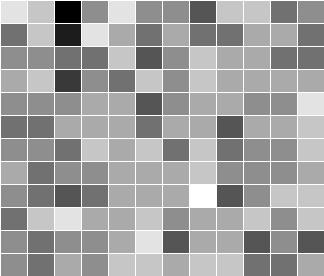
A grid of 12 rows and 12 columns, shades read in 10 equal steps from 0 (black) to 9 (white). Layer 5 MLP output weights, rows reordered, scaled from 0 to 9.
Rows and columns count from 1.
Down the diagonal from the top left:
8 7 4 5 6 4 4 7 3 7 5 6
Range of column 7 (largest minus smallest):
3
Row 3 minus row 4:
-1 -2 2 -1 3 -4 0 0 0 0 -2 -2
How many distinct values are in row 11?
5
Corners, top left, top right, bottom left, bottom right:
8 5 5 6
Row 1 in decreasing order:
8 8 7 7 7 5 5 5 5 4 3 0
